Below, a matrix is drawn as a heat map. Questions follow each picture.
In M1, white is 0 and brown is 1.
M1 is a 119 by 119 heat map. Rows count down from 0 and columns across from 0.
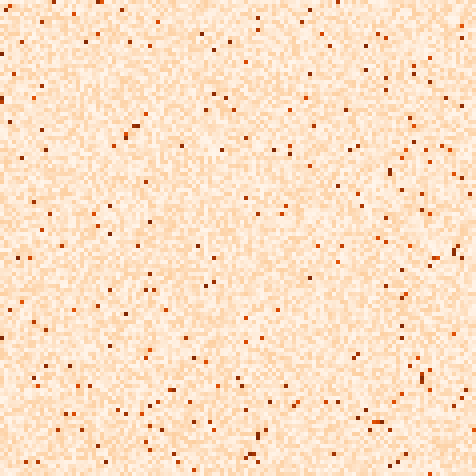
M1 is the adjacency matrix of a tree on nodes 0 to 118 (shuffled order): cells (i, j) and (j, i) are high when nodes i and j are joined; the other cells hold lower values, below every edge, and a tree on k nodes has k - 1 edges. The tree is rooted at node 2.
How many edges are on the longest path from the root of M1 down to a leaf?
38
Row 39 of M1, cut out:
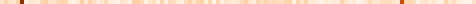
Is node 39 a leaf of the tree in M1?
no
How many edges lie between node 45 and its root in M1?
26
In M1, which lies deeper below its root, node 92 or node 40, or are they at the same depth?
the same depth
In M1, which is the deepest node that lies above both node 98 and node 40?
107
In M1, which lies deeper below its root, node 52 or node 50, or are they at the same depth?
node 50
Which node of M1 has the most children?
107
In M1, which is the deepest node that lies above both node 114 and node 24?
61
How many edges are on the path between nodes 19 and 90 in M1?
4
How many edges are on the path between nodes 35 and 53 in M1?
14
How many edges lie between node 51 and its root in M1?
22
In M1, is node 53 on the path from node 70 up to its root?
yes
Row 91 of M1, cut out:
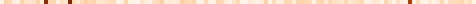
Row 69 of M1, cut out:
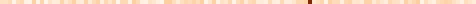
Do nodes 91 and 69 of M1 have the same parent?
no
